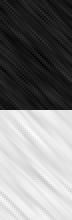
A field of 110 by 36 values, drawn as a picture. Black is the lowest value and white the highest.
The table splits into 2 rows of 1 panel. Panel 1,1: very low, slanting down to the right, faint in contrast. Panel 2,1: very high, slanting down to the right, faint in contrast.
